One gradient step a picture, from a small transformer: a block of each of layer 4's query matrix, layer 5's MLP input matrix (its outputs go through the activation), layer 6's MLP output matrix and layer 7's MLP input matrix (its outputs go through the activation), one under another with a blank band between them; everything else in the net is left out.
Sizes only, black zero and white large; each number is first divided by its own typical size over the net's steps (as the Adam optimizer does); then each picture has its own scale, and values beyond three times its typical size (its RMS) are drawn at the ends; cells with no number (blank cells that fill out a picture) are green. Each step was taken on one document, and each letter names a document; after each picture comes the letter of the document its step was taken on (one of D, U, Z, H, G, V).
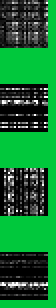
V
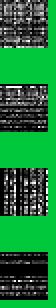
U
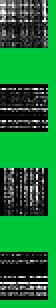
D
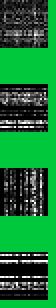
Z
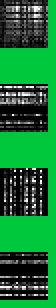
Z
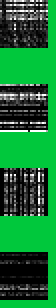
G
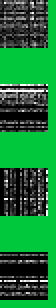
G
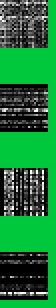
D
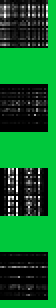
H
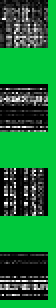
Z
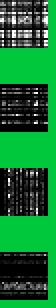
V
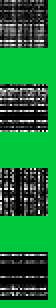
G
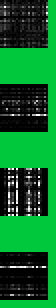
H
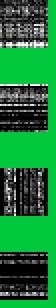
U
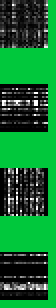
V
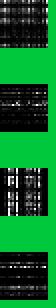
H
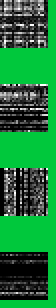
U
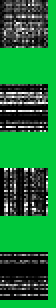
U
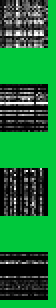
U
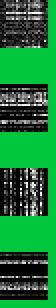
Z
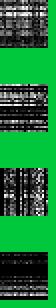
U
